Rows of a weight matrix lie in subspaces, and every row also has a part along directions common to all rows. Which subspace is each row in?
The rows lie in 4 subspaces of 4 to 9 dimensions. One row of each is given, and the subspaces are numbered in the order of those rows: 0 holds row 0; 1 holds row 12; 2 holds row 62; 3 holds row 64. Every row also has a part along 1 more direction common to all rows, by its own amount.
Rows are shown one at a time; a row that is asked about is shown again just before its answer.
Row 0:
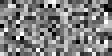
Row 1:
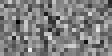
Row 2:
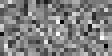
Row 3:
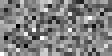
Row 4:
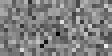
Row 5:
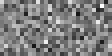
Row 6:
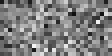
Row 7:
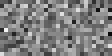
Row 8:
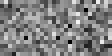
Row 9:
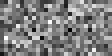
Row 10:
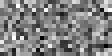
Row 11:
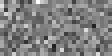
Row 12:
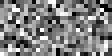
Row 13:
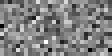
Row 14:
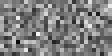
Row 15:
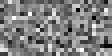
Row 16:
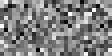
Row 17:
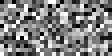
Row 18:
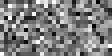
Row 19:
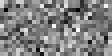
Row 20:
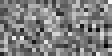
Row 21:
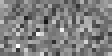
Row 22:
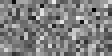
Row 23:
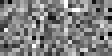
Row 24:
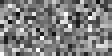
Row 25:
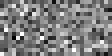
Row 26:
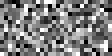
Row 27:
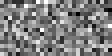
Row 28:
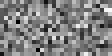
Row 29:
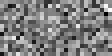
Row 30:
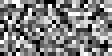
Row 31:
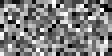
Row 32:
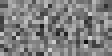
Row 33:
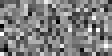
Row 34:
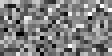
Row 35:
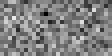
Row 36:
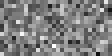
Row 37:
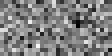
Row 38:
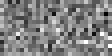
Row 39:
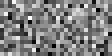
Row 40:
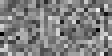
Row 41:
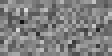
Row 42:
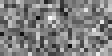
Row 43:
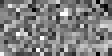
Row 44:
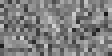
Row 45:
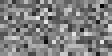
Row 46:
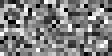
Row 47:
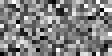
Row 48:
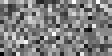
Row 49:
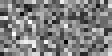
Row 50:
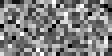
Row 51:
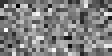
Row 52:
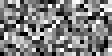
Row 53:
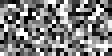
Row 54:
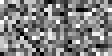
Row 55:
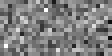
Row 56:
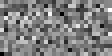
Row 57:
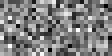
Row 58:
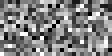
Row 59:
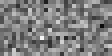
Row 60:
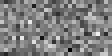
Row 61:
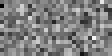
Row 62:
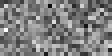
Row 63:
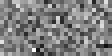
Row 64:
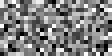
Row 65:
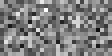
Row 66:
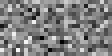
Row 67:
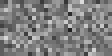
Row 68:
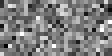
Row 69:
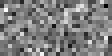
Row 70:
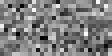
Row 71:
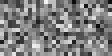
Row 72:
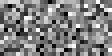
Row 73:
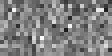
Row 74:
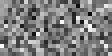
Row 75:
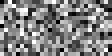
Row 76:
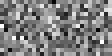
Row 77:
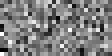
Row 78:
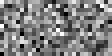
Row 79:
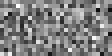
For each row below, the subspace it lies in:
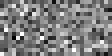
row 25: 2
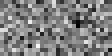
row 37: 3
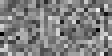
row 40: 0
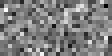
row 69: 1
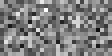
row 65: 3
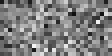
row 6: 2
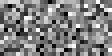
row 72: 0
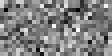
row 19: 1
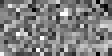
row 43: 3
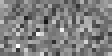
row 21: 0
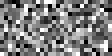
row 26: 3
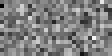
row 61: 2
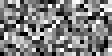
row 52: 1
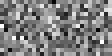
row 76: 0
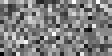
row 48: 3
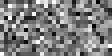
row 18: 3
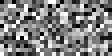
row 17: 0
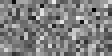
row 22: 0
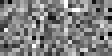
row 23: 2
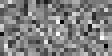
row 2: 0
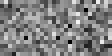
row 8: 3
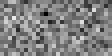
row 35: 0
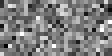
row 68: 3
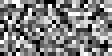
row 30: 3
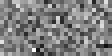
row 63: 2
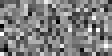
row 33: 0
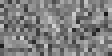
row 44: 0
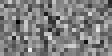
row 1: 0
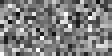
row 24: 3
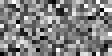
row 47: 1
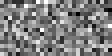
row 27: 3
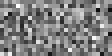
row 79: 2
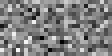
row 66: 2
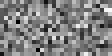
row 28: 2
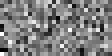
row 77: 0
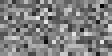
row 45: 3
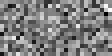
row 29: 0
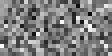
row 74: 0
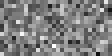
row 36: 3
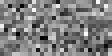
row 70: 3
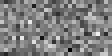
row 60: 2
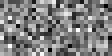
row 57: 1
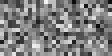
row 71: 3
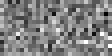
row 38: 0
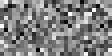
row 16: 1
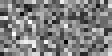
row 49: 2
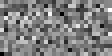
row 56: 2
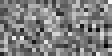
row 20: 0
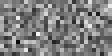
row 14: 0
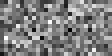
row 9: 1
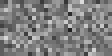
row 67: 1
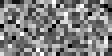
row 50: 1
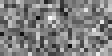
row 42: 3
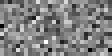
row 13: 2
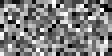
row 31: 1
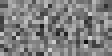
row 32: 0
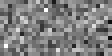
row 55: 3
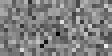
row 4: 0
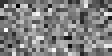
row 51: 2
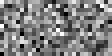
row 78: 3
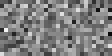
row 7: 2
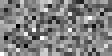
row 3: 1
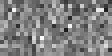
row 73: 2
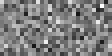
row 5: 3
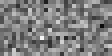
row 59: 2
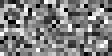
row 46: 3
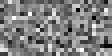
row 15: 0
